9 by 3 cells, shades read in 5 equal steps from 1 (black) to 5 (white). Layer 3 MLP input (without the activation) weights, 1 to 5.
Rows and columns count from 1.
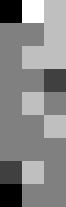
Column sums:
22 32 30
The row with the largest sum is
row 3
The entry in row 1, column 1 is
1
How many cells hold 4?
7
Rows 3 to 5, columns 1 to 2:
3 4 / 3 3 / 3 4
